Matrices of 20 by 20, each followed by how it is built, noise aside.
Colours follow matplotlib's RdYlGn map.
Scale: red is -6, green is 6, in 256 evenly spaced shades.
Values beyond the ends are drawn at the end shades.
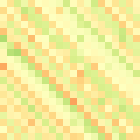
Toeplitz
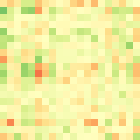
low rank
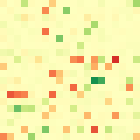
sparse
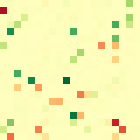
sparse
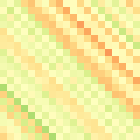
Toeplitz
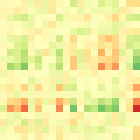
low rank
